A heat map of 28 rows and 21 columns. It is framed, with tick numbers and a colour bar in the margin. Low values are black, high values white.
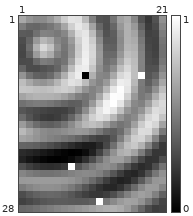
The ninth with the lowest average is the bottom left. Neither half mirrors the other. No single row or column stands out from its neighbours. Four lone cells stand out: three far higher and one far lower than their neighbours. Concentric rings centre on the top left.
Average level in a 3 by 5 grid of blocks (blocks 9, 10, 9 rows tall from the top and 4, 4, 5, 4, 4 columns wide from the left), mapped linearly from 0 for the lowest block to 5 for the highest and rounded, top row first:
2 3 5 4 1 | 3 2 3 5 4 | 0 0 1 1 1
